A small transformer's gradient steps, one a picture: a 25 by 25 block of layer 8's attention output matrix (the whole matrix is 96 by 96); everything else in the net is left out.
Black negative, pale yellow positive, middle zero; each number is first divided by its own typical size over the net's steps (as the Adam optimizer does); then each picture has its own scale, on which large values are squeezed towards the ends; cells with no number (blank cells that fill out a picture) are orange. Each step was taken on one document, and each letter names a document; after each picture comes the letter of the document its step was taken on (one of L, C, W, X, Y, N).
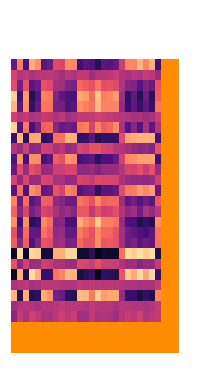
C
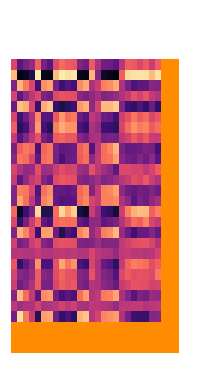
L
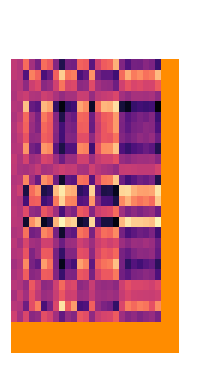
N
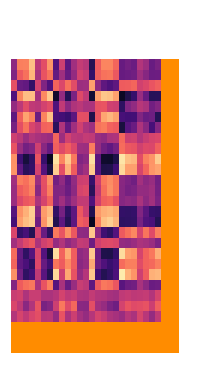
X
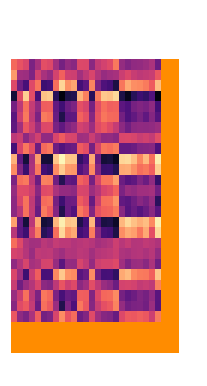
N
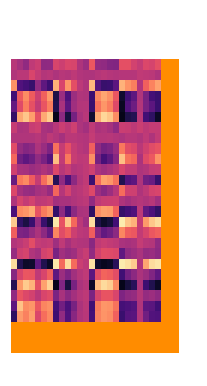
X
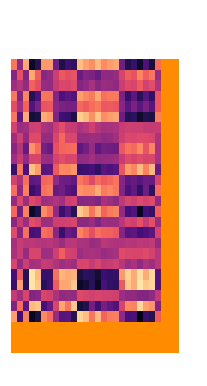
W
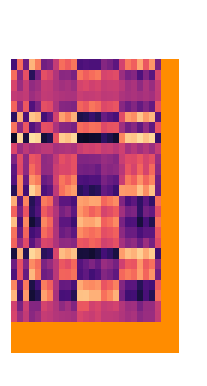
C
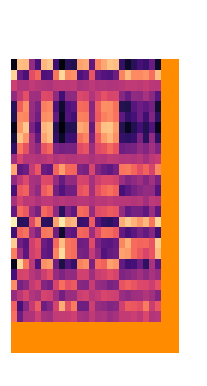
N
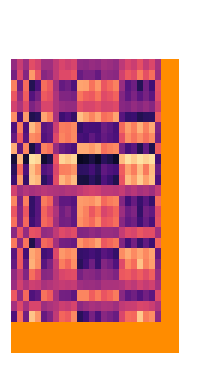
C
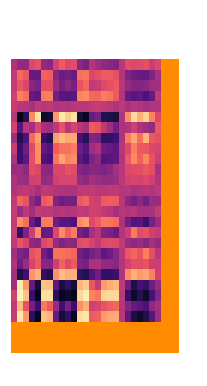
W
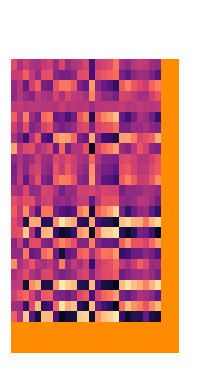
N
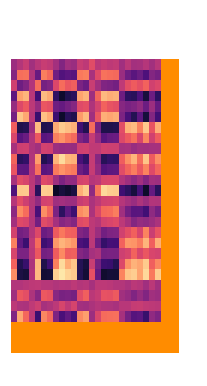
L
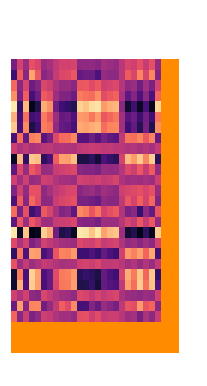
C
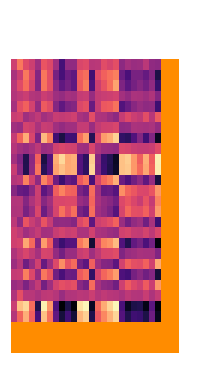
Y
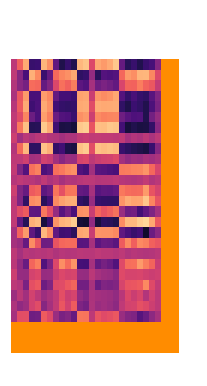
N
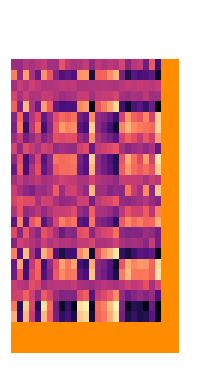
Y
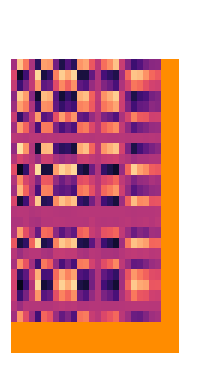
L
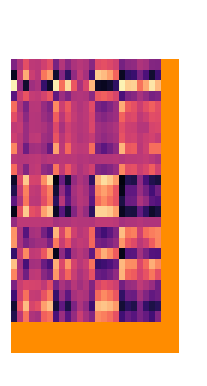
X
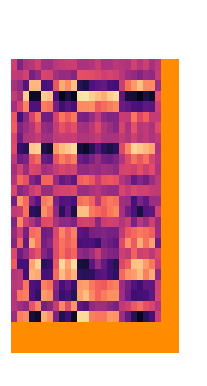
W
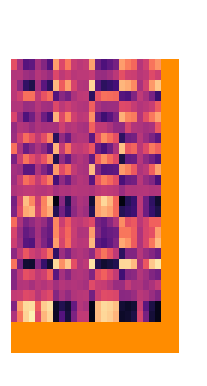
X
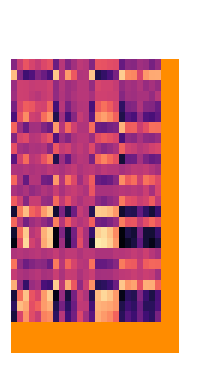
X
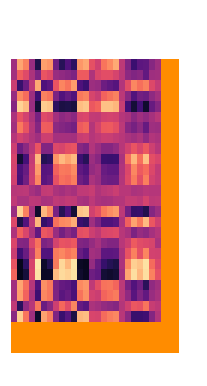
L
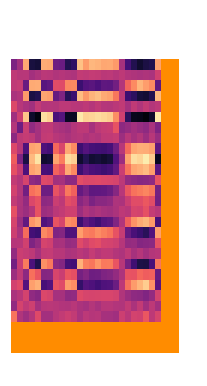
W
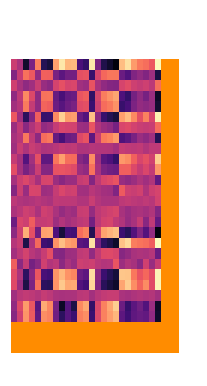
Y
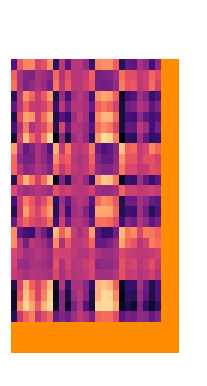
X
